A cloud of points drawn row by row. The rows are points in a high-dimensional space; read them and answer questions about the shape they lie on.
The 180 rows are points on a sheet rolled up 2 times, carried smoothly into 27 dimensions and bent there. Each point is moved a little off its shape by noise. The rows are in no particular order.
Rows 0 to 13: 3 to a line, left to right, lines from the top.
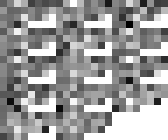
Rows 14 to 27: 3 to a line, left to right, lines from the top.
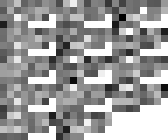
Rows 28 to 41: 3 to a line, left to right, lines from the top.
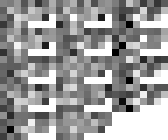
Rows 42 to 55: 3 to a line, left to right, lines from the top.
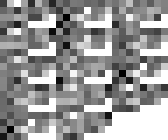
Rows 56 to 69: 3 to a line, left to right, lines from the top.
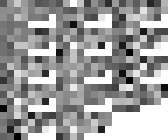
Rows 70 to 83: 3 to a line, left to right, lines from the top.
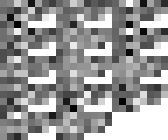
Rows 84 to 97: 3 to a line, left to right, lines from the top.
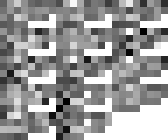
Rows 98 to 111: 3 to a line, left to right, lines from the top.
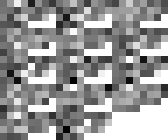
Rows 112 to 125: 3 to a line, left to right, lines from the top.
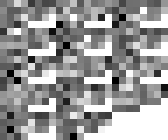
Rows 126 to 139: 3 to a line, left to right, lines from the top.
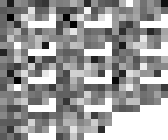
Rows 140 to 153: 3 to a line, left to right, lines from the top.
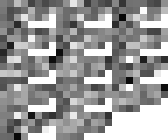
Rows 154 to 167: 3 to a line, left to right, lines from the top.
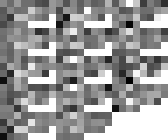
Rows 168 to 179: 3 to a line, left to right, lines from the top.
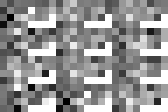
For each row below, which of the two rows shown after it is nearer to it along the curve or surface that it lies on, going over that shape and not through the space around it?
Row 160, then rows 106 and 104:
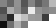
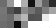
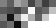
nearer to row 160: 104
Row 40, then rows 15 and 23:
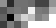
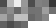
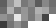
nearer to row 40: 23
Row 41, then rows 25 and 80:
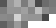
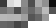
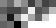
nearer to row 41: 25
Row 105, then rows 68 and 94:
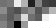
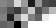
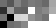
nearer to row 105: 68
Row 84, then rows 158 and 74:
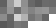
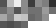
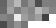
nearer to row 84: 158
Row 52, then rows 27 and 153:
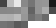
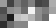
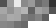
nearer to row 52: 153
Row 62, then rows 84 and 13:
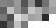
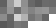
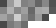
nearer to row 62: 13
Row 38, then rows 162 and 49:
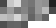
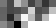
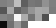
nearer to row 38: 49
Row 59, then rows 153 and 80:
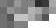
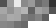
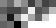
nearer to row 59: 153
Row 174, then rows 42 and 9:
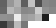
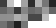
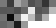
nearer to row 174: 9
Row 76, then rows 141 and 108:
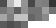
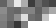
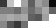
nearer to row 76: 141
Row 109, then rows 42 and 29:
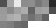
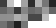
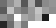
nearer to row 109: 42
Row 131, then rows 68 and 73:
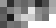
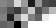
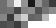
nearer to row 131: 68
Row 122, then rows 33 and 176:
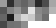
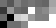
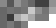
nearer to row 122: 33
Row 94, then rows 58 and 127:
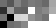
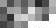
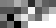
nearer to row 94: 58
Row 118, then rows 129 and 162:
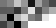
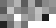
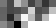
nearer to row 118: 162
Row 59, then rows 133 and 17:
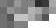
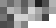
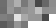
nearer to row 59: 17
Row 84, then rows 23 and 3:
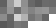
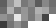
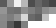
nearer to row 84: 3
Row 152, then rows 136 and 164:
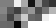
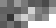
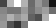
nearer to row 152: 164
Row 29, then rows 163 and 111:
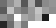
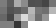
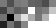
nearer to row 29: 111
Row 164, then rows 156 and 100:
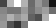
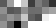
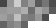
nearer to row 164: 156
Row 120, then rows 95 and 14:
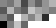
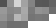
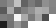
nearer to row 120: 14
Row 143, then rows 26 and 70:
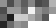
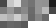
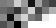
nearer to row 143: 70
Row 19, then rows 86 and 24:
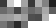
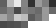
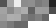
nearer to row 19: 24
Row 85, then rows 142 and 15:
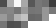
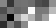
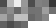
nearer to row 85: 15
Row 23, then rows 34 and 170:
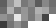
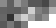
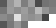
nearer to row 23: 170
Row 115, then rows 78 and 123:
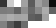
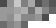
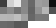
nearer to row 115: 123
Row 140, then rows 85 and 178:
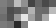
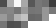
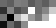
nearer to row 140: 85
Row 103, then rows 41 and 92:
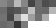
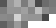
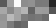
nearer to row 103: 41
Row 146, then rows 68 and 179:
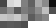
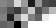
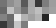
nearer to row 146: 68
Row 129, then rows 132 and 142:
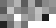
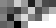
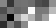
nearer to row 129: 142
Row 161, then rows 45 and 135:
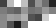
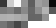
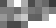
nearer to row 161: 45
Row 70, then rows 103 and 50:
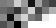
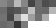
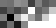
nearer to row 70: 50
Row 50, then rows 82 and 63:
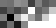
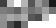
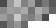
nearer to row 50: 82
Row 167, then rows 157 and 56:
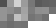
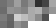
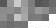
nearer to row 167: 56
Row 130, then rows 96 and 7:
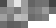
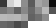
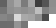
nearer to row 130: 7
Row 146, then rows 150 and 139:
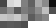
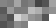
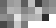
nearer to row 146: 150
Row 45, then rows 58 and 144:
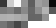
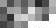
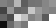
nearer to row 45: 144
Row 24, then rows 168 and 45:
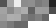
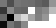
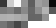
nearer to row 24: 45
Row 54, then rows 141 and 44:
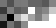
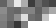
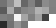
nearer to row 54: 44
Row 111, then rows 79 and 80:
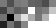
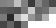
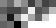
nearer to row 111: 80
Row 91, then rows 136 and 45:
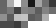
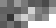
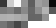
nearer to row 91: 136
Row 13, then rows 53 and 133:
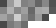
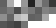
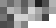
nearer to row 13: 53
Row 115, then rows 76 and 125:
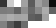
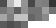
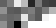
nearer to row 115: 125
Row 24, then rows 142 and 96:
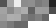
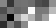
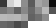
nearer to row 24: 96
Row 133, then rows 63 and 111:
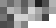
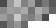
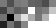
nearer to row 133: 111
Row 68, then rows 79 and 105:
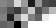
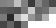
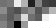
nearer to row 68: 105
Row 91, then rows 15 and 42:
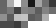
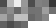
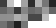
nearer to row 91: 15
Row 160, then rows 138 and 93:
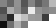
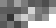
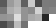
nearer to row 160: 93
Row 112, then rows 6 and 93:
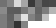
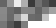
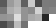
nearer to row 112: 6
